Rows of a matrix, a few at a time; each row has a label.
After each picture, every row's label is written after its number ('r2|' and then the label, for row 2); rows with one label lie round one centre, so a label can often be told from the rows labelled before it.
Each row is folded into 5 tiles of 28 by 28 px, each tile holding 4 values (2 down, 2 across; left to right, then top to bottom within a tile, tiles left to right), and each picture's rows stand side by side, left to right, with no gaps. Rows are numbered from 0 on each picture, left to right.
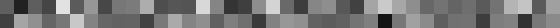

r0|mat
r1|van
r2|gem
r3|gem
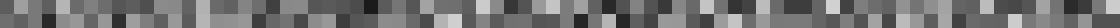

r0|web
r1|web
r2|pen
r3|van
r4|pen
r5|van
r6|web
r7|van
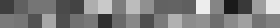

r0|gem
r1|van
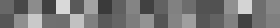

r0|mat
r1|gem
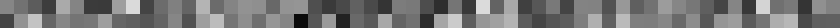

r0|van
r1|web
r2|pen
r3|mat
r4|web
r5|mat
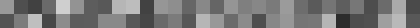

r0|van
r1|web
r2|pen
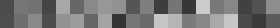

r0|web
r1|mat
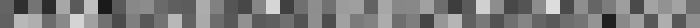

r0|mat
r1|van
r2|web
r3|van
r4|web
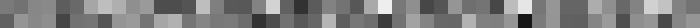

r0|gem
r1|van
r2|gem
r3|gem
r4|gem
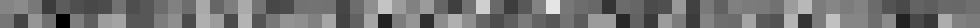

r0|pen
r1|web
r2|gem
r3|van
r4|pen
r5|gem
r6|pen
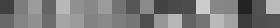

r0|web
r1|mat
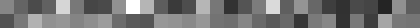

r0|van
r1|van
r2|pen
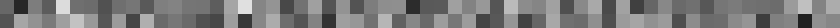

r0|mat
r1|gem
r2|web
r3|gem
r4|web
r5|gem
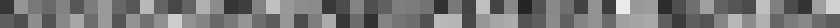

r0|web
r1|van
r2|pen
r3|mat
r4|mat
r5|van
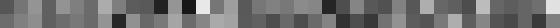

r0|web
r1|mat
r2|pen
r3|van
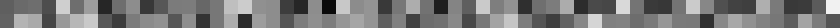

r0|mat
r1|gem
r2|mat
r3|mat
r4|van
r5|van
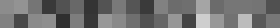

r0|pen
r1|web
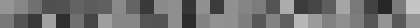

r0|pen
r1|web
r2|van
